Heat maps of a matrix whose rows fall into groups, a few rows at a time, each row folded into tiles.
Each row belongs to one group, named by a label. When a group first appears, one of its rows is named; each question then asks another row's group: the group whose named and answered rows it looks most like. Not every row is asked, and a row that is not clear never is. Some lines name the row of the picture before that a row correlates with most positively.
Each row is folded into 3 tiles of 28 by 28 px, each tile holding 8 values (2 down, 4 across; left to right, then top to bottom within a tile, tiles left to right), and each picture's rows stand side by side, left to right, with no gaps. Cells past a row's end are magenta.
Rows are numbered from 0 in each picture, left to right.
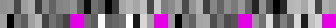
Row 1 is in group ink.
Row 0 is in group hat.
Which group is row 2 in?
hat
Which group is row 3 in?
ink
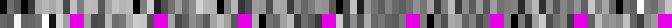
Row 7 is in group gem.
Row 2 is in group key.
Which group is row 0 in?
ink
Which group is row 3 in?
hat
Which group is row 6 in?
hat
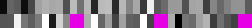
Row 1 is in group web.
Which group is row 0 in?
ink
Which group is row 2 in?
hat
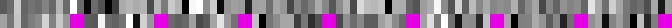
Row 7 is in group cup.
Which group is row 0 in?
ink
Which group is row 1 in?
ink
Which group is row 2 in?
key
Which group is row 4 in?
key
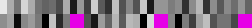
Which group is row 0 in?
cup
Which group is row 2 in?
hat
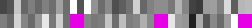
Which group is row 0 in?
ink
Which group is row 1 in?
gem
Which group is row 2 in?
ink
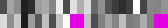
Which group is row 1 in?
gem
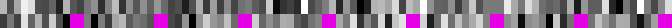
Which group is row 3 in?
gem
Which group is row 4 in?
ink
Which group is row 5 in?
gem
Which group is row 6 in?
cup
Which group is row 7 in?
gem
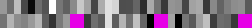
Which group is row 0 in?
gem
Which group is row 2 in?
hat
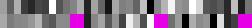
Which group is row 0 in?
gem
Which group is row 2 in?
cup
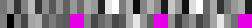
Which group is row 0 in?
hat
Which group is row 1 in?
key
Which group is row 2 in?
key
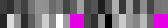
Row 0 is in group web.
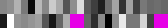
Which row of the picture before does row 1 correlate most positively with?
1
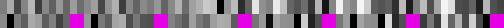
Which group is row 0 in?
hat
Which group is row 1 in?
hat
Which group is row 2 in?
key
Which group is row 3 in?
cup
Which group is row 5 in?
cup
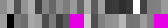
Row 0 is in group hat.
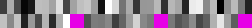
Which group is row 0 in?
ink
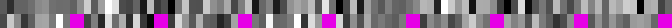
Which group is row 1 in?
cup
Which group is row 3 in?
ink
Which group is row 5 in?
key
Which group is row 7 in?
key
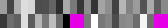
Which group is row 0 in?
cup
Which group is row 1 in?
web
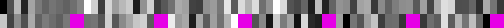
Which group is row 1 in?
key
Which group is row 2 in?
ink
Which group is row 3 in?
cup
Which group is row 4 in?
hat
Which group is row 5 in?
cup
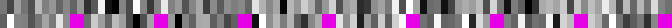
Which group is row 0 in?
web
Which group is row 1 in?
gem
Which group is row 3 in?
gem
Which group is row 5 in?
ink
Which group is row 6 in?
ink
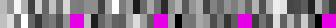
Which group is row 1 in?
key
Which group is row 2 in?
hat
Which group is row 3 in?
cup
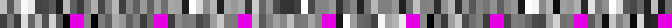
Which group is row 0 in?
cup
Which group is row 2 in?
key
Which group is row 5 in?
hat
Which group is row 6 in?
key
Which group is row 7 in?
cup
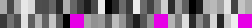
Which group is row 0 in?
cup
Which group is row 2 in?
ink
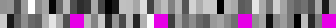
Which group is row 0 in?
key
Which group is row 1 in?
ink
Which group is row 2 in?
key
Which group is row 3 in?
cup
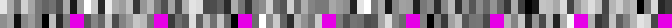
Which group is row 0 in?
cup
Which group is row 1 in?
key
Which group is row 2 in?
cup
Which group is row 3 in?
web
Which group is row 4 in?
key
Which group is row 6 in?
ink
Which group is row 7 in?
key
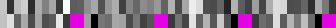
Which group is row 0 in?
web
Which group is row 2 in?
cup
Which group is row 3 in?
cup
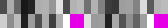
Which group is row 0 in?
ink
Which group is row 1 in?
ink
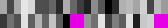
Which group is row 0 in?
cup
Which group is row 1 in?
ink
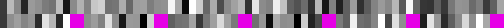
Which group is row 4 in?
ink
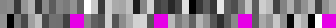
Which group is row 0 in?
hat
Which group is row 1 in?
key
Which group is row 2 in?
gem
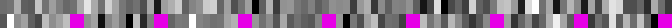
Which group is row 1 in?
cup
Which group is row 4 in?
hat
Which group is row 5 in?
gem
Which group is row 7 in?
cup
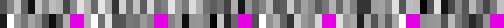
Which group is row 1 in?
web
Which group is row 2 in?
cup
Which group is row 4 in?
ink
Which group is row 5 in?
gem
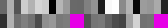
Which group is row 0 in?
key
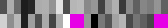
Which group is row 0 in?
ink
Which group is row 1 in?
hat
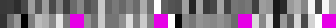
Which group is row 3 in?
ink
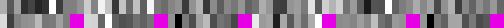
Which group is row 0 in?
gem
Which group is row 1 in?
web
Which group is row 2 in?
hat
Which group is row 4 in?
gem
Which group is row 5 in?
hat
